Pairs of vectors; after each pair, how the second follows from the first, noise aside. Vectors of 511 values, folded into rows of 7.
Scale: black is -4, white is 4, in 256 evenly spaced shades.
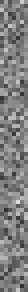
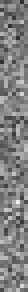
sign-scrambled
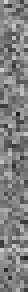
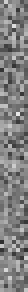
sign-scrambled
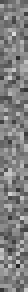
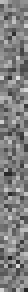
negated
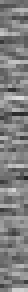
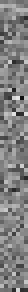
sign-scrambled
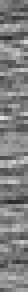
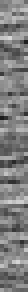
negated
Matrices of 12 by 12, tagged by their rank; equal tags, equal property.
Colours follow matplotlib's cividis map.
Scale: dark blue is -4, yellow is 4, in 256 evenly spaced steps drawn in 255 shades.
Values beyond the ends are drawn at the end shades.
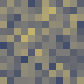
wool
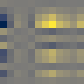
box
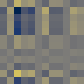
box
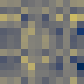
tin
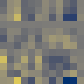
tin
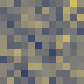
wool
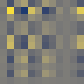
box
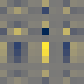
box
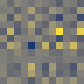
tin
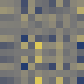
tin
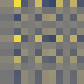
box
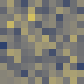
wool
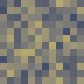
wool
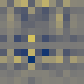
tin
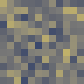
wool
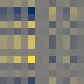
box
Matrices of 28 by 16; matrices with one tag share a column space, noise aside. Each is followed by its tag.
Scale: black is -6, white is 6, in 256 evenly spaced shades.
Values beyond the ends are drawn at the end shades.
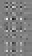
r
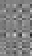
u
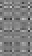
r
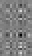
u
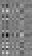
u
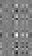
u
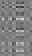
r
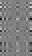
r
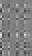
u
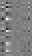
r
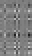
u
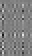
u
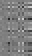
r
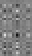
u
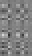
u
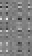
r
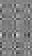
u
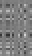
u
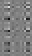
r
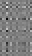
r
